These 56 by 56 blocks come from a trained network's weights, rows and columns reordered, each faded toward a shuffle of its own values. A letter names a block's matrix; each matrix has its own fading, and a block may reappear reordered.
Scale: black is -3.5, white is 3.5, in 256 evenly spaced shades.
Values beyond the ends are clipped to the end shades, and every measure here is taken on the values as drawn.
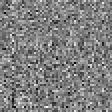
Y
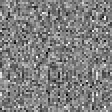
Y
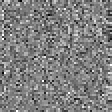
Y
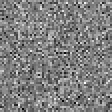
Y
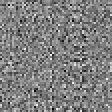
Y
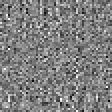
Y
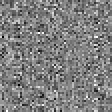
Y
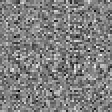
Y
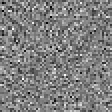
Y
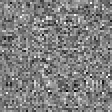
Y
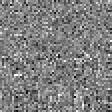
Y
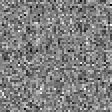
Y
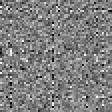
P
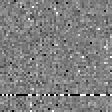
P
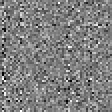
P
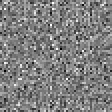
Y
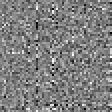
P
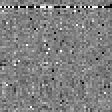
P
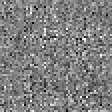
P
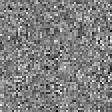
Y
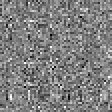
Y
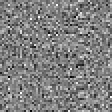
Y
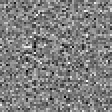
Y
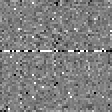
P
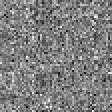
Y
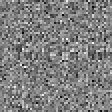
Y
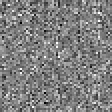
Y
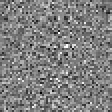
Y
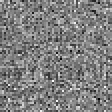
Y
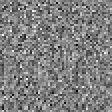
Y
